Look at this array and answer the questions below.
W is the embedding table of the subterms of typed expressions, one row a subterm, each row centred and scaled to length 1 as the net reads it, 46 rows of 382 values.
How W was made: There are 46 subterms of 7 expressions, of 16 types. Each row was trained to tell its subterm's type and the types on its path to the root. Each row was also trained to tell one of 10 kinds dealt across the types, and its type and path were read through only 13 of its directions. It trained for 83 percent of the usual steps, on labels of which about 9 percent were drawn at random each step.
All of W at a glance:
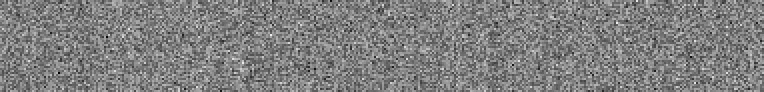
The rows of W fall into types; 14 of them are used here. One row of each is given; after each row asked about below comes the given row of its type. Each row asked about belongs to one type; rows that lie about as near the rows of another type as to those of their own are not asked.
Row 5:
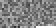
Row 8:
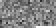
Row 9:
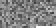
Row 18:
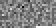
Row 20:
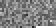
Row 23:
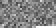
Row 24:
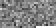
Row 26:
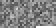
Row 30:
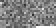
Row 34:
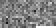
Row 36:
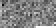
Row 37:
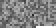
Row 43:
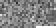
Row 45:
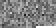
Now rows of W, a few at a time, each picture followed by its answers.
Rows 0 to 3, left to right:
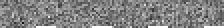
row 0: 30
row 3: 43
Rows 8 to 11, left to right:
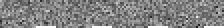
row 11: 26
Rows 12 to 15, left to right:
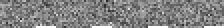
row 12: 8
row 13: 23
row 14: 26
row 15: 20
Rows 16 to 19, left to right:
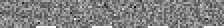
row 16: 5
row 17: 23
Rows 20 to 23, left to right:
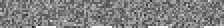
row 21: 5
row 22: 37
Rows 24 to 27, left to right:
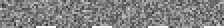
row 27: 18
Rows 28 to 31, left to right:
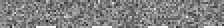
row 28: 24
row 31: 18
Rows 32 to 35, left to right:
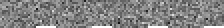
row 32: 5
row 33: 9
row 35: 8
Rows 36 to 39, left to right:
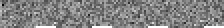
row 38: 20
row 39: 23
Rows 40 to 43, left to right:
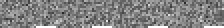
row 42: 34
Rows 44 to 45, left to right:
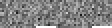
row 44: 20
